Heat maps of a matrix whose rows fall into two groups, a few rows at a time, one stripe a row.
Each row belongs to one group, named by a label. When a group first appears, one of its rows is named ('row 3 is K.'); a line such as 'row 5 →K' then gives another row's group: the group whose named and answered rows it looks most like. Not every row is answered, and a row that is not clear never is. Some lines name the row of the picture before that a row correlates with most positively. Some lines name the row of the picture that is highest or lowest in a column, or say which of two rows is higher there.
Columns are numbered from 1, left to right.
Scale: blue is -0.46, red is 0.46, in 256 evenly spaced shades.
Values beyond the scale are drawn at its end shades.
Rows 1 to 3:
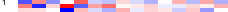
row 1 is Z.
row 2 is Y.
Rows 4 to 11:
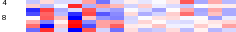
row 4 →Z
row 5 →Y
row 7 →Z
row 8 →Z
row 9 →Y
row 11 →Z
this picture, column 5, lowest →10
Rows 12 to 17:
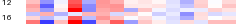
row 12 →Y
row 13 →Y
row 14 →Y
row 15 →Z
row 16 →Y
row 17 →Y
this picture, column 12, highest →17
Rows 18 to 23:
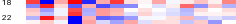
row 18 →Y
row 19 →Z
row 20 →Y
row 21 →Y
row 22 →Z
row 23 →Z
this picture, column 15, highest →18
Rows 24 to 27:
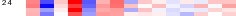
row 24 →Y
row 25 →Y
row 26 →Y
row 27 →Y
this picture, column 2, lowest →25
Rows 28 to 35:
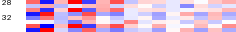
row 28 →Y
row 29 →Z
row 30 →Y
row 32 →Z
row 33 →Z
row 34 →Y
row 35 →Z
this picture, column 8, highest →33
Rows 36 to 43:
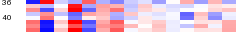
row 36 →Z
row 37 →Y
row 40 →Z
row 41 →Y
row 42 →Y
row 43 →Y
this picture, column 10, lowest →36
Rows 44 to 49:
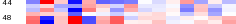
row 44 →Z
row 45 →Z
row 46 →Z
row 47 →Z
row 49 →Y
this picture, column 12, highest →44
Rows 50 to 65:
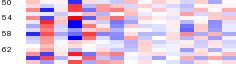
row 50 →Z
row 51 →Y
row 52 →Y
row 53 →Z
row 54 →Y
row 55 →Z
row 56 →Z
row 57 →Z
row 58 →Z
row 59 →Z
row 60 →Z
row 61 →Z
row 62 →Z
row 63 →Y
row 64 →Z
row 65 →Y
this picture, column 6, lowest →58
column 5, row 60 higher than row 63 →Yes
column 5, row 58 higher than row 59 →Yes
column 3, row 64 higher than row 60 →No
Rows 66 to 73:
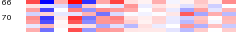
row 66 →Y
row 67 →Z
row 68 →Y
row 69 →Z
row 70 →Y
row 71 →Y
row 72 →Z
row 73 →Y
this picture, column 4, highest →66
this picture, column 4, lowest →67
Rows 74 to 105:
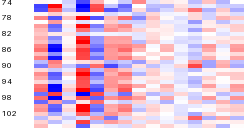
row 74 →Z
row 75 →Z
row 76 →Z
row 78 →Y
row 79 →Z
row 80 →Y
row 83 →Y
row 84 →Y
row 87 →Y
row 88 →Y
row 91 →Y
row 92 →Y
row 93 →Y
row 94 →Y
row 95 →Y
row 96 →Y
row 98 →Y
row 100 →Y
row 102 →Y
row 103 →Z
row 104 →Y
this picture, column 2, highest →75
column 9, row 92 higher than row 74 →Yes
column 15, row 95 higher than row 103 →Yes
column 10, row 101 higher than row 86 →No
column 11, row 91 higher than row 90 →No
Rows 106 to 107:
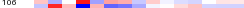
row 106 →Y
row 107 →Z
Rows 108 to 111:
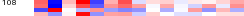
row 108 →Y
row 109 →Y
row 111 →Y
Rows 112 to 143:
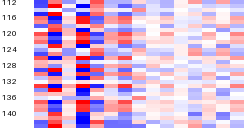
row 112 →Z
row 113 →Z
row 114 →Z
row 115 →Z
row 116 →Y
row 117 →Y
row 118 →Z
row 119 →Z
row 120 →Y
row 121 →Y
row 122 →Y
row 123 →Z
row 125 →Z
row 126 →Y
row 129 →Z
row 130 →Y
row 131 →Z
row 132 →Z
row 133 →Y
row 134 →Z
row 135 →Z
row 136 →Z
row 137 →Y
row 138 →Y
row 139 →Y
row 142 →Z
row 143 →Z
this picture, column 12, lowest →140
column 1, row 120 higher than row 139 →Yes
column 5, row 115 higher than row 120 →Yes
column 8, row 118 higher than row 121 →No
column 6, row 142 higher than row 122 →No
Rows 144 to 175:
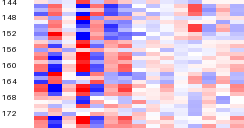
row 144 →Y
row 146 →Z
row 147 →Z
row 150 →Z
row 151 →Z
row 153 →Z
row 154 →Y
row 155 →Y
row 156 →Z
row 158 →Y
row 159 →Y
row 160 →Y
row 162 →Z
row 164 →Z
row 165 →Y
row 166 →Y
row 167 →Y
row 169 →Z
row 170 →Y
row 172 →Z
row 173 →Y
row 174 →Y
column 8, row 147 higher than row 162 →Yes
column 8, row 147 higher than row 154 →Yes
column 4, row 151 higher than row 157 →No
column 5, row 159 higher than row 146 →No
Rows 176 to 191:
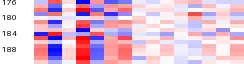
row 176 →Z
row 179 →Z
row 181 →Y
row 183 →Z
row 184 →Z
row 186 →Y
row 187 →Y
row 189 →Y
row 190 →Y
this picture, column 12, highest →179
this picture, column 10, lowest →184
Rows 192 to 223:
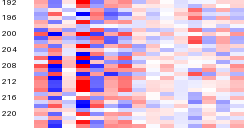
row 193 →Y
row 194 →Z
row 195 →Z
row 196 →Z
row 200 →Y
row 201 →Z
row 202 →Z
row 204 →Z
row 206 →Y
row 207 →Z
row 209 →Y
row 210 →Z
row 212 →Y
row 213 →Y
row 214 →Y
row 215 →Z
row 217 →Z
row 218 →Z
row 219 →Z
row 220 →Y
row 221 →Z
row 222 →Y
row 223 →Y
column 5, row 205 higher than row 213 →Yes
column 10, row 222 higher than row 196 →Yes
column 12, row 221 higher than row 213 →No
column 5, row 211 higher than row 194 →No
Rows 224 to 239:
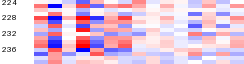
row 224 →Z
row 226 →Z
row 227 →Z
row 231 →Y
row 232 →Z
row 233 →Y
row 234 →Y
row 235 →Y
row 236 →Z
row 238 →Z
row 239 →Z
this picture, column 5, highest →237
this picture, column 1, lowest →237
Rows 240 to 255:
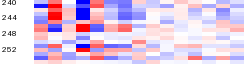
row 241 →Z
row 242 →Z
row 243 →Z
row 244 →Z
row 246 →Y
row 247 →Y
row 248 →Z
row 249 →Z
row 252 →Y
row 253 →Z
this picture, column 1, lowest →241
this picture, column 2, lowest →247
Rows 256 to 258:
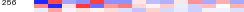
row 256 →Z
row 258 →Z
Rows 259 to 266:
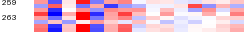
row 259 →Y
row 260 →Z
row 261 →Y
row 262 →Y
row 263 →Y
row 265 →Y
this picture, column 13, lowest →260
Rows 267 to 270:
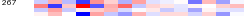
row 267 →Z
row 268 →Y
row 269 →Z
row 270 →Z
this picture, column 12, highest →268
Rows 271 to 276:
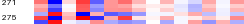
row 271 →Y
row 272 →Y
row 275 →Y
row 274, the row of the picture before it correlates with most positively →270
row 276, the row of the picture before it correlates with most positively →269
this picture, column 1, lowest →276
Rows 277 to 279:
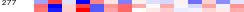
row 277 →Z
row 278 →Y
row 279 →Y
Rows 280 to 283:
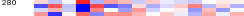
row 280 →Y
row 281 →Z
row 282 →Z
